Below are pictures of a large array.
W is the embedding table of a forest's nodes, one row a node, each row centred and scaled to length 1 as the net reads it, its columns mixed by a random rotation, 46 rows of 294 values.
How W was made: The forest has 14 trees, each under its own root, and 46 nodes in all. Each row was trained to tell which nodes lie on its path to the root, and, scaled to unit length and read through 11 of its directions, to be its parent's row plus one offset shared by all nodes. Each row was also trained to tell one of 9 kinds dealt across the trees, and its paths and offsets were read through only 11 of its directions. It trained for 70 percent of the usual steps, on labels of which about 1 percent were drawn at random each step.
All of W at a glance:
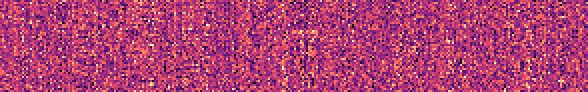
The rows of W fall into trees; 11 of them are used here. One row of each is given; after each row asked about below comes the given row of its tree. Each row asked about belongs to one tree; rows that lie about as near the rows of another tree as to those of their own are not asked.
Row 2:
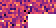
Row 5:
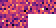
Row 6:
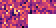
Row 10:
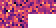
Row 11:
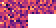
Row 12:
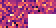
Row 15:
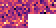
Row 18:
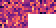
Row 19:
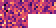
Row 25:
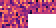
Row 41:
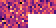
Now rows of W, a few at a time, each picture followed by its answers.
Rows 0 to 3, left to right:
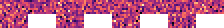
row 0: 2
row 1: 11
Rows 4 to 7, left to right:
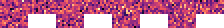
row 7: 41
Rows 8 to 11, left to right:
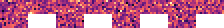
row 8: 18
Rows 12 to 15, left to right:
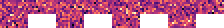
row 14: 5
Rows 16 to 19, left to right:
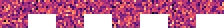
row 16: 25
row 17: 19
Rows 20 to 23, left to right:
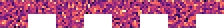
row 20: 15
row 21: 41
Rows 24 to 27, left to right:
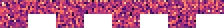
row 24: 11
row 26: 12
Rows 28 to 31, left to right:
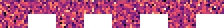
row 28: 2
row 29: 10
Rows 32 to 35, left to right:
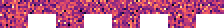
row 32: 19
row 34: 12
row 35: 19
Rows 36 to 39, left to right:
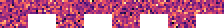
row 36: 15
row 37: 25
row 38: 12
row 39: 10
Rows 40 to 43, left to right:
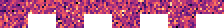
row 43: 11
